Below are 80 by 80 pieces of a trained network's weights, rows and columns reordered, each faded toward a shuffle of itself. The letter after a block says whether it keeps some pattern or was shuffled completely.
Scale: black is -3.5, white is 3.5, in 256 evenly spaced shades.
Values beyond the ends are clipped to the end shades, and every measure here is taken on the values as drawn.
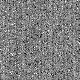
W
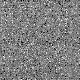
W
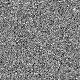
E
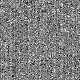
W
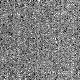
W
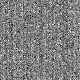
W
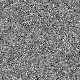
E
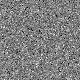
E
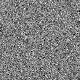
W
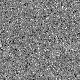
E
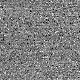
W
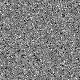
E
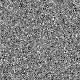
E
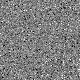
E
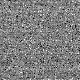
W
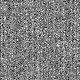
W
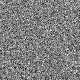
W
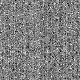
W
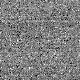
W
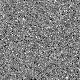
E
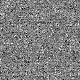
W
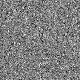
W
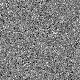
E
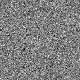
W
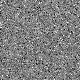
E
